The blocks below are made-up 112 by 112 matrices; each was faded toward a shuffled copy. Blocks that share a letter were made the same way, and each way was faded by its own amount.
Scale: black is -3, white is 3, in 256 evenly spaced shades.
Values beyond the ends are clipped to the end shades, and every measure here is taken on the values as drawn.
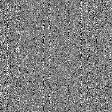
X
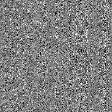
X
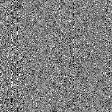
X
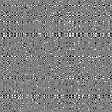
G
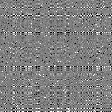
G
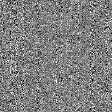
X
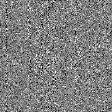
X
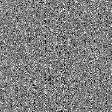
X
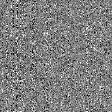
X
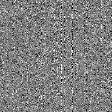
X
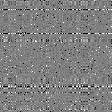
G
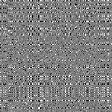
G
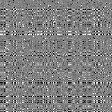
G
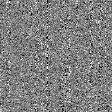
X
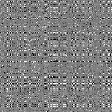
G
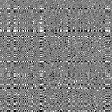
G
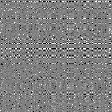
G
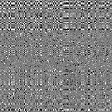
G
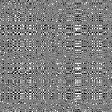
G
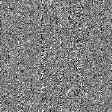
X
